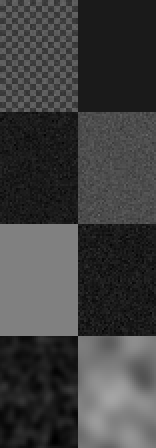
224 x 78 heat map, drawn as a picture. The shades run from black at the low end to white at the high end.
It is made of 4 by 2 panels. Panel 1,1: low, checkered. Panel 1,2: very low, flat. Panel 2,1: very low, fine-grained, faint in contrast. Panel 2,2: low, fine-grained, faint in contrast. Panel 3,1: middling, flat. Panel 3,2: very low, fine-grained, faint in contrast. Panel 4,1: very low, blotchy, faint in contrast. Panel 4,2: middling, smooth.
